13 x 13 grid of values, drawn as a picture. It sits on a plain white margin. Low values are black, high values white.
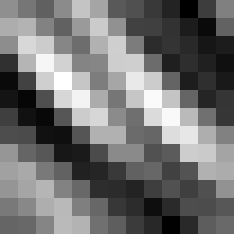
The grain runs diagonally down to the right. No lone cell stands out from its neighbours. The top right is the ninth with the lowest average. Neither half mirrors the other.
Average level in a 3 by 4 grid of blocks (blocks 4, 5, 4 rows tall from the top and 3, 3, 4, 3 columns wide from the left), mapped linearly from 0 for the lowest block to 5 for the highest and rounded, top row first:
5520
1453
4312
